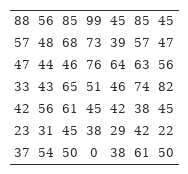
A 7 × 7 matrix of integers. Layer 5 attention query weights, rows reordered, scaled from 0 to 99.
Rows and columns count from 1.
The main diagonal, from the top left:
88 48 46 51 42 42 50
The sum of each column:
327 332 420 382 303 420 347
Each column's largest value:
88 56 85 99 64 85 82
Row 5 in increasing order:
38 42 42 45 45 56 61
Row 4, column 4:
51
